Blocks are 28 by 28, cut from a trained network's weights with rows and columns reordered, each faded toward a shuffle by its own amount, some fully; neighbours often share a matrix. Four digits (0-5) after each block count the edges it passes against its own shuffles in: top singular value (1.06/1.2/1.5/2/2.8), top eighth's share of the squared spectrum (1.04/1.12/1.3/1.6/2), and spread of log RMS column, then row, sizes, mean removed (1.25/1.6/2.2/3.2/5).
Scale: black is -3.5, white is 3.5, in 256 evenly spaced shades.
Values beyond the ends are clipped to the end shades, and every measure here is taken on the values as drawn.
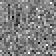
1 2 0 0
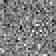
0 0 0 0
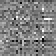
2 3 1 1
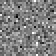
0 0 0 0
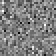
0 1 0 0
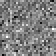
0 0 0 0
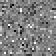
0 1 0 0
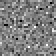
0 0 0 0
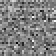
2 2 1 1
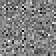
3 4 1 0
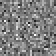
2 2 0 0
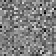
2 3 1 1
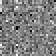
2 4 1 1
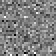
2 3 0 1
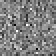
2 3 0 1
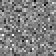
0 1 0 0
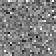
0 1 0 0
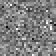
0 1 0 0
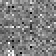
2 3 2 0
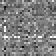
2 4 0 1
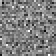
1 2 0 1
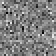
0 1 0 0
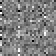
2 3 2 0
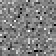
1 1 1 0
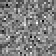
2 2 1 0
